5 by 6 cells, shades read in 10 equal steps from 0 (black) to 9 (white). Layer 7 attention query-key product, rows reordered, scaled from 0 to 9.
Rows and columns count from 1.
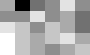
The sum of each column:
37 26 29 29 34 26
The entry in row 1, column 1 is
6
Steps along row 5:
down down down up up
